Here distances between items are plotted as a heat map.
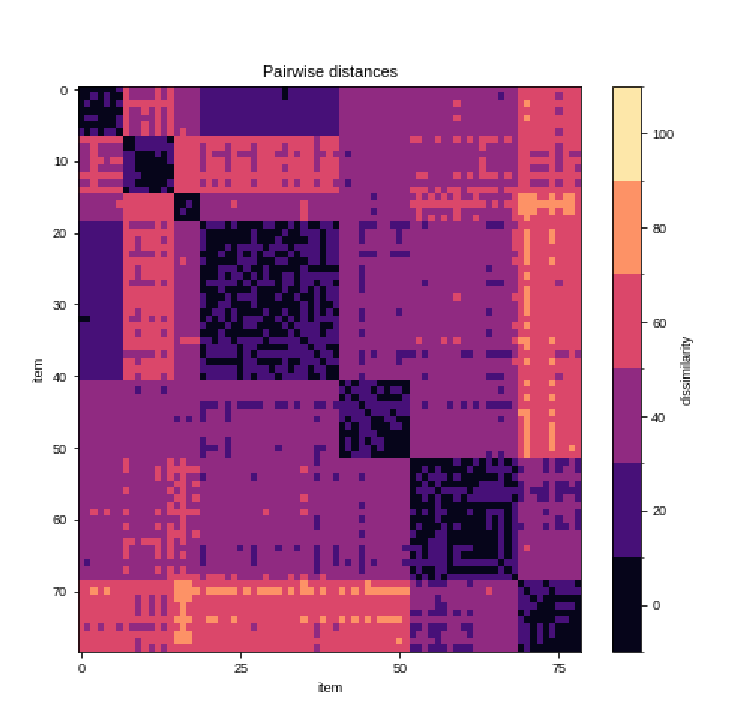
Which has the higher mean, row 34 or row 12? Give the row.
12
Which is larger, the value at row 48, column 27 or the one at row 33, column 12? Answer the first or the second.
the second
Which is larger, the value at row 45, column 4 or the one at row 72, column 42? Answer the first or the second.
the second
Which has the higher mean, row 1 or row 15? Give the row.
15
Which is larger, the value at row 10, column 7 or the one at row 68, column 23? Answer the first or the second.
the second
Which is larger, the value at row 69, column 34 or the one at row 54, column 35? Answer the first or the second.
the first
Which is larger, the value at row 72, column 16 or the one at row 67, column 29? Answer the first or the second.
the first
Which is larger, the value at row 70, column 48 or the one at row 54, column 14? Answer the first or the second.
the first
